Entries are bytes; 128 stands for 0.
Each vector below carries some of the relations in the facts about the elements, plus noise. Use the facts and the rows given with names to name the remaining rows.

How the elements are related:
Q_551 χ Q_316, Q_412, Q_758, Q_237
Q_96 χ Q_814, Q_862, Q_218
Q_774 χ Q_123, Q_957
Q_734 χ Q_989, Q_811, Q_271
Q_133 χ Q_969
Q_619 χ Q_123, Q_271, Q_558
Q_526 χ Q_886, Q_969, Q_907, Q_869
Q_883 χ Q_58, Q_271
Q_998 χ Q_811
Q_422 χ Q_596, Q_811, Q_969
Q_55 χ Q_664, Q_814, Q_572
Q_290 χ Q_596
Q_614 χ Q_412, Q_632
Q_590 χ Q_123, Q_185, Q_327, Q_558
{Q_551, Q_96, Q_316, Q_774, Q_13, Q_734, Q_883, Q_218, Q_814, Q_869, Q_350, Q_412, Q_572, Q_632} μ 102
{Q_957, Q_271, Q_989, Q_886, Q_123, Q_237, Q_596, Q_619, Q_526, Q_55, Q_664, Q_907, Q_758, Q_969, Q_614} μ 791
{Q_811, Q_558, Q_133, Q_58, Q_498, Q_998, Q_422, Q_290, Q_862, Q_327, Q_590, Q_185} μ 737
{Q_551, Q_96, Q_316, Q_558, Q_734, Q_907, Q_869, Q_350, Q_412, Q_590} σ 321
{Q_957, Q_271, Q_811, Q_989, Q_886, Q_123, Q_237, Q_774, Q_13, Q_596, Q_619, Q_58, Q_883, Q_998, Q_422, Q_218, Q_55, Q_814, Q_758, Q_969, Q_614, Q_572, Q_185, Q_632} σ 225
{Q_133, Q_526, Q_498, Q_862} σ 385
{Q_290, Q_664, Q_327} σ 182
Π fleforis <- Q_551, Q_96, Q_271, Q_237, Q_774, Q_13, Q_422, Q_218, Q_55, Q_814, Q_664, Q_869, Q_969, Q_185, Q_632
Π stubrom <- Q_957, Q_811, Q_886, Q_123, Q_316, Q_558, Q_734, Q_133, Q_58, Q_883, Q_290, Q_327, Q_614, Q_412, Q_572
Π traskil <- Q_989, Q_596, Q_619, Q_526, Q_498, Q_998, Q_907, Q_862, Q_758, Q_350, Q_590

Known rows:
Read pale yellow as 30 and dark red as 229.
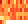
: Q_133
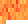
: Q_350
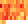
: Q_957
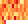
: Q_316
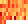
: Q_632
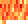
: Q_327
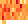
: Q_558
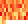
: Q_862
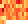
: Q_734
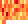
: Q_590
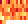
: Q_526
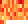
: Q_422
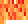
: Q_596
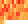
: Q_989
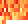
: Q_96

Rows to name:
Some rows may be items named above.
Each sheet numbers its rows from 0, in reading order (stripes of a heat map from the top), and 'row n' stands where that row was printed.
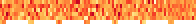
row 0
Q_774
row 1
Q_814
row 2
Q_290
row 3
Q_55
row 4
Q_619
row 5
Q_969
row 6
Q_498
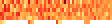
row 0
Q_271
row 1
Q_133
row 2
Q_886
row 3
Q_13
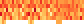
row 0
Q_218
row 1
Q_218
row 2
Q_498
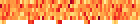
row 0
Q_185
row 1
Q_614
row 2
Q_551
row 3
Q_412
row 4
Q_123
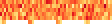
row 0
Q_862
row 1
Q_998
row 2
Q_883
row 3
Q_123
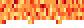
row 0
Q_551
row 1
Q_664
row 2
Q_526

